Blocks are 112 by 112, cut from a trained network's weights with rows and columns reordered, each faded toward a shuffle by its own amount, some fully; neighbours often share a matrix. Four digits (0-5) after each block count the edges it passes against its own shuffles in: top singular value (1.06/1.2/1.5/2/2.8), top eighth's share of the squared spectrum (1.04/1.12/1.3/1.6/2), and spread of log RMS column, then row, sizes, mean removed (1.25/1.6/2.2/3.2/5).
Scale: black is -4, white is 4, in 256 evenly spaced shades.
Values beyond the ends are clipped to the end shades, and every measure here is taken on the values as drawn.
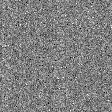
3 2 0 0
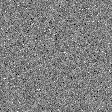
0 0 0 0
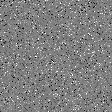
0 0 0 0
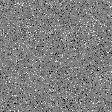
2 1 0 1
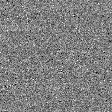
2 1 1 0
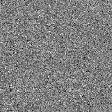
3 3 1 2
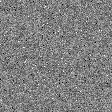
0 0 0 0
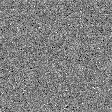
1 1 0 0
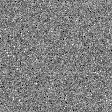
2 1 0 0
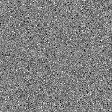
3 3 1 1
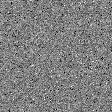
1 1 0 0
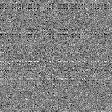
4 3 1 3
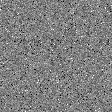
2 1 0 0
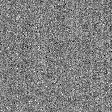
3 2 0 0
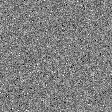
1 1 0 0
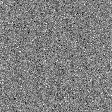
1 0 0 0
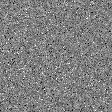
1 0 0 0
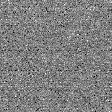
3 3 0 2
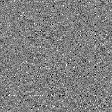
3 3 2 2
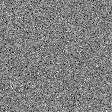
0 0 0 0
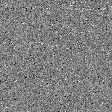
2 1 0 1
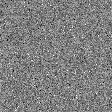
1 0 0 0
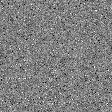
1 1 0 1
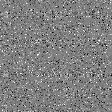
3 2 0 2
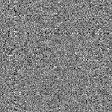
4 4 2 2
